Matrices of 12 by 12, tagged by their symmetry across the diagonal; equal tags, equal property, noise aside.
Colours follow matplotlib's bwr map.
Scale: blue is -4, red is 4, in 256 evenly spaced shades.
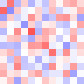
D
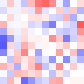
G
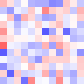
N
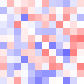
G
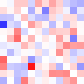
N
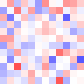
G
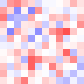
D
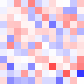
N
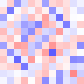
D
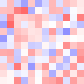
D
